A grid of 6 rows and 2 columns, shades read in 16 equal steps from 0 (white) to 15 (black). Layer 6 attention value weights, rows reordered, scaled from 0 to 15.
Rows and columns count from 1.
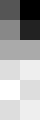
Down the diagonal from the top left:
10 13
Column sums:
26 37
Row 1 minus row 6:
8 14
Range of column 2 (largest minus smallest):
14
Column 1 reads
10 7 5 2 0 2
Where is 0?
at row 5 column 1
